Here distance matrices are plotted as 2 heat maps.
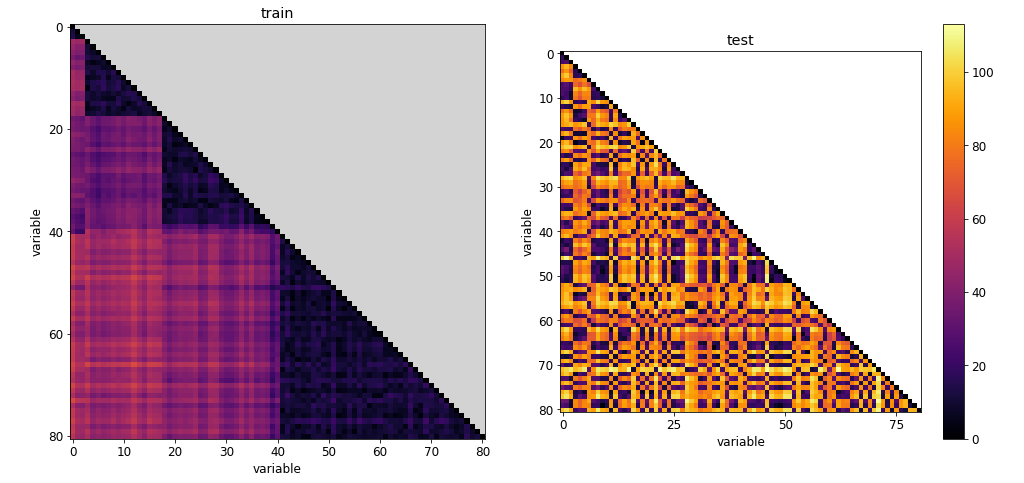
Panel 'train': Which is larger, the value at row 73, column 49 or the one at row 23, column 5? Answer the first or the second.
the second
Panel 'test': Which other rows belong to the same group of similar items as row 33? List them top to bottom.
6, 16, 21, 28, 29, 30, 36, 40, 53, 56, 57, 60, 71
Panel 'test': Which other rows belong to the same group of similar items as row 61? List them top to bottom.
0, 1, 2, 7, 8, 9, 10, 12, 17, 19, 23, 25, 26, 27, 31, 32, 34, 35, 38, 39, 42, 43, 44, 45, 47, 48, 49, 50, 51, 58, 65, 66, 68, 70, 73, 75, 78, 79
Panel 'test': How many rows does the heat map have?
81
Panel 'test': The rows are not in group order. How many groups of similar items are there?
3
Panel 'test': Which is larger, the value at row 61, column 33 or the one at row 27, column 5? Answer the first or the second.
the second
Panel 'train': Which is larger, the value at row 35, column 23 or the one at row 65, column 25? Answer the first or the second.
the second
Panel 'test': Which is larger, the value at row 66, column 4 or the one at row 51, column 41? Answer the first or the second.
the second
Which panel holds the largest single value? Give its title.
test
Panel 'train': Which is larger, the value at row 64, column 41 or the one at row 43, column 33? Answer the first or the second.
the second
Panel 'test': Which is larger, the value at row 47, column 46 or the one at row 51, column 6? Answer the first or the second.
the first
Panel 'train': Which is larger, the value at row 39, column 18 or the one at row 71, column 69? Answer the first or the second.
the first
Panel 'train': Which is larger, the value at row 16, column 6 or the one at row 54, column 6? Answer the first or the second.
the second
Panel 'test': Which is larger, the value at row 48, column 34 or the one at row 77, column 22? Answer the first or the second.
the second
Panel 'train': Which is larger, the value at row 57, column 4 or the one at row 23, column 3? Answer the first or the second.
the first
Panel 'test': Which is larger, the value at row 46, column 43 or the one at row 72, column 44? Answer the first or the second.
the first
